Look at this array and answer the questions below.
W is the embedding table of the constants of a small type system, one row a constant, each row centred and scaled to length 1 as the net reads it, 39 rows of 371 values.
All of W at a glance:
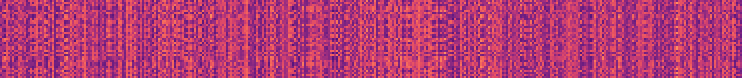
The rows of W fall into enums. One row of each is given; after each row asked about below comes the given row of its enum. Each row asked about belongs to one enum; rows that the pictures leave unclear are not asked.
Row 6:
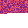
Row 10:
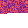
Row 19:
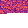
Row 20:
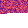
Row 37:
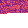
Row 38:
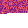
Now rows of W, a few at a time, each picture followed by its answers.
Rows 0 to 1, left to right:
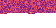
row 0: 6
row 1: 38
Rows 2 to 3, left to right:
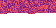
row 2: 10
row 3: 37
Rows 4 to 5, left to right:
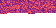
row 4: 37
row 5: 19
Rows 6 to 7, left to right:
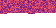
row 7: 20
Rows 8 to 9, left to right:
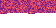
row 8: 20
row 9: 38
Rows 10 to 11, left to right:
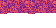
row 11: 10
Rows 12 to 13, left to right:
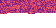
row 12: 37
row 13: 38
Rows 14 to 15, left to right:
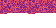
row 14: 6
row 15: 6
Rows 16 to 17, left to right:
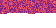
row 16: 38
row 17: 10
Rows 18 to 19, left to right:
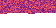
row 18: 6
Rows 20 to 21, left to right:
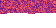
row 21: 10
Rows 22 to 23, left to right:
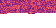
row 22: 37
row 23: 38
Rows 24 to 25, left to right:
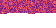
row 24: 38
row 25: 10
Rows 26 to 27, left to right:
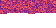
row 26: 19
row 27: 10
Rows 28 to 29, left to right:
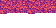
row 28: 19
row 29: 19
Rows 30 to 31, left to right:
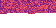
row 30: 20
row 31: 37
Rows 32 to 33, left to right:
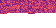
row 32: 37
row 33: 20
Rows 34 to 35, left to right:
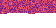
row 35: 6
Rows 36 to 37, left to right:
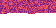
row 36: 38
